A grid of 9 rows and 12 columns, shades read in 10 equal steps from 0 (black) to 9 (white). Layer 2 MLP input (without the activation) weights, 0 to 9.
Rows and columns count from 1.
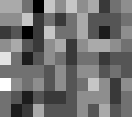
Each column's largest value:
9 6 7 6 7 6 7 6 7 6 5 5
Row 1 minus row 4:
1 0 1 -2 2 -1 5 0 0 -4 -1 1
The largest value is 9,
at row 7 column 1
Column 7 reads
7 4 4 2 2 3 3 3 3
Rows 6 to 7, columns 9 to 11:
5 3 4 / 7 5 2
